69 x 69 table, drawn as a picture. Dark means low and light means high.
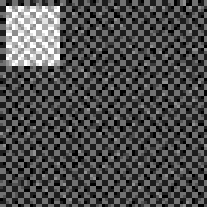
On average the colour sits 30% of the way up the scale. In the top left lies a patch that is higher than the rest. The top left is the ninth with the highest average. The halves do not mirror each other.
